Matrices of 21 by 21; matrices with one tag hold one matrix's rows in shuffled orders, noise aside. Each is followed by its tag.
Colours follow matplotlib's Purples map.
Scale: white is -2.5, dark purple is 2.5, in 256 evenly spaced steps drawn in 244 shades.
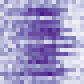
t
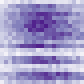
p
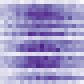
p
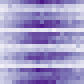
p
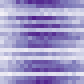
p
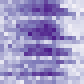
t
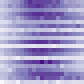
p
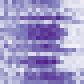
t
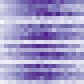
p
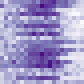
t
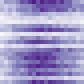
p
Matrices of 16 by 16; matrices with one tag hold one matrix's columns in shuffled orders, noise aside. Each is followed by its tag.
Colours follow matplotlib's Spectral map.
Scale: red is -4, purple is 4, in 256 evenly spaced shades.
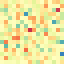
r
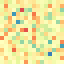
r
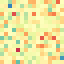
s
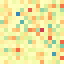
r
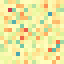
r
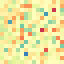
r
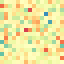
r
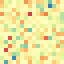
s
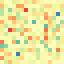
r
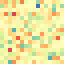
s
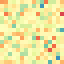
s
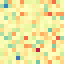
s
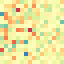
r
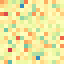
s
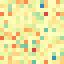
s
